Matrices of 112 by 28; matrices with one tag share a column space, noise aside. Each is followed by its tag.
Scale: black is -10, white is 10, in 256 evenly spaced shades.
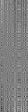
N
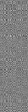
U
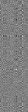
U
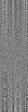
N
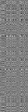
U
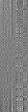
N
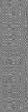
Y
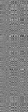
U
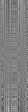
N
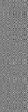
Y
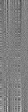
N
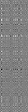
U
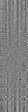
N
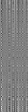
N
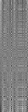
N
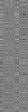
Y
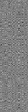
Y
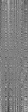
N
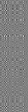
U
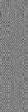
Y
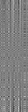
N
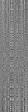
N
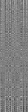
N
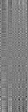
N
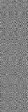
Y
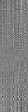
N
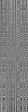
N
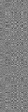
Y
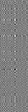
U
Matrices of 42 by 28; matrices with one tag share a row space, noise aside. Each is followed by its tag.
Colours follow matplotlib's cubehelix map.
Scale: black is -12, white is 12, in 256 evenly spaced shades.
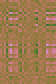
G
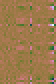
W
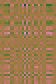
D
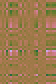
G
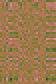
G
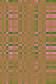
G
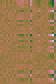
W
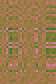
G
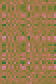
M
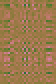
D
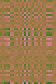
D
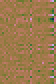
W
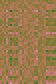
G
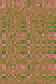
M
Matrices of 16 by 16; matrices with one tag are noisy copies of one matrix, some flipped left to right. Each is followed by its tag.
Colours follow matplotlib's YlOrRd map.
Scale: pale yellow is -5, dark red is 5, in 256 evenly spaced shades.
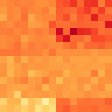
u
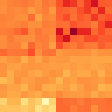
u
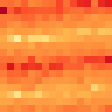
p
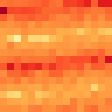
p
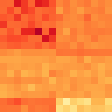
u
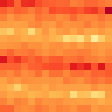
p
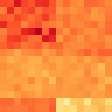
u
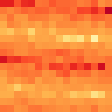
p
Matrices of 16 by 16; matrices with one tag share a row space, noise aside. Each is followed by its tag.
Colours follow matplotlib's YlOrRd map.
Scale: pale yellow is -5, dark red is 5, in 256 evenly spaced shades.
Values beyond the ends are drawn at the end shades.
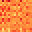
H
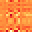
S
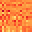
H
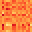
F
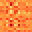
S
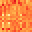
H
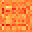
F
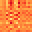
S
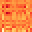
F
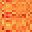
F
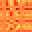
S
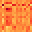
F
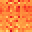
S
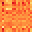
F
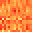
H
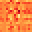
S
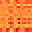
S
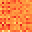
H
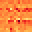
S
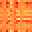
S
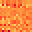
H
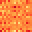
H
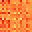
H
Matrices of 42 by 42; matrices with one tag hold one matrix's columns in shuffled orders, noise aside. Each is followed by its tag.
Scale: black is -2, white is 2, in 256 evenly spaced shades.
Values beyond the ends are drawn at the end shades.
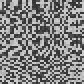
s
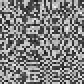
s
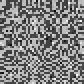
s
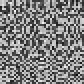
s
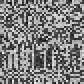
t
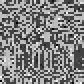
t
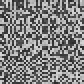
s
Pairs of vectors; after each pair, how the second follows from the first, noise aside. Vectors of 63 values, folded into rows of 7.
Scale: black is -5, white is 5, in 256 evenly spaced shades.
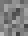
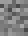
shuffled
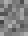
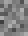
copied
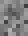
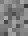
copied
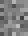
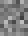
shuffled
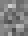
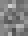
copied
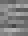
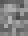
shuffled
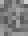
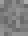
shrunk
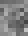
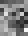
scaled up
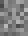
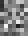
scaled up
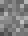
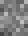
copied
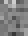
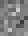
shuffled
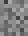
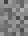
copied
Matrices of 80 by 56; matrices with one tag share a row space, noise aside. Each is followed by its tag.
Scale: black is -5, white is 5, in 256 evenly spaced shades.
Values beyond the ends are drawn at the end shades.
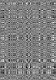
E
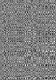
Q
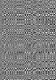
Q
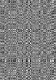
E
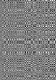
Q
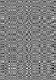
E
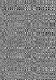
Q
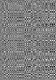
Q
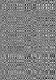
Q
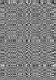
E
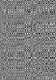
Q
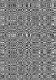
E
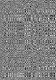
Q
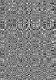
E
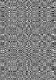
E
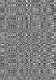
E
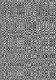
Q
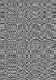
E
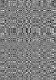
E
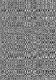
Q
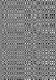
Q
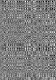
Q
